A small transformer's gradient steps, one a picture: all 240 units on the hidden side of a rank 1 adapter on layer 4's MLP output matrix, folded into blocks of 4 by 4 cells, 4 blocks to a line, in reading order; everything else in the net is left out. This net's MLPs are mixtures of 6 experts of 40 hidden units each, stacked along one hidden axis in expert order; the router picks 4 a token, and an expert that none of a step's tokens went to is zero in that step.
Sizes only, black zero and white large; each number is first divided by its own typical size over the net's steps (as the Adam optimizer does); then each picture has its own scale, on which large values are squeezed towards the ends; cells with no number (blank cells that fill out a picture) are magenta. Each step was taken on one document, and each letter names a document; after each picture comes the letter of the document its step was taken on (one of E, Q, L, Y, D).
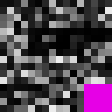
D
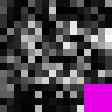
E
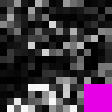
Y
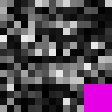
E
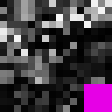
D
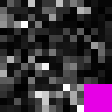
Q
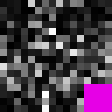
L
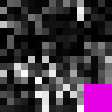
Q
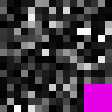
E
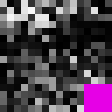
D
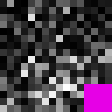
Q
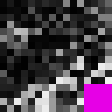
Y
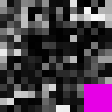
D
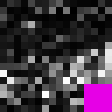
Q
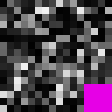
L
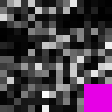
Q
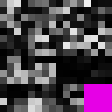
Y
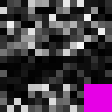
Y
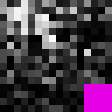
D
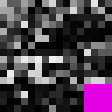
D
